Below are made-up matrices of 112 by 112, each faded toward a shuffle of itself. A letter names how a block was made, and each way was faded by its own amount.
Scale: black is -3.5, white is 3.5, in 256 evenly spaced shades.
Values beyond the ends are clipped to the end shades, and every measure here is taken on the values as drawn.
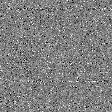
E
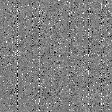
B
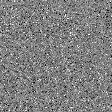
E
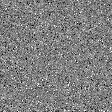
E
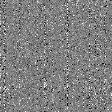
B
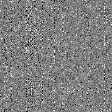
B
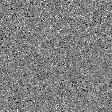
E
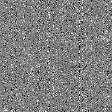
B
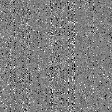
B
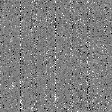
B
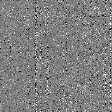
B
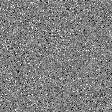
E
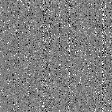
B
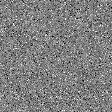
E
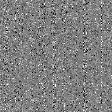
B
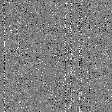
B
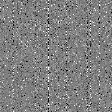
B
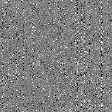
B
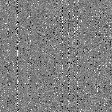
B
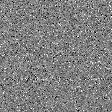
E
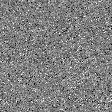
E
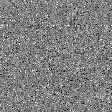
E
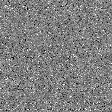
E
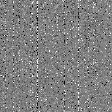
B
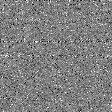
E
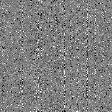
B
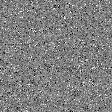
E
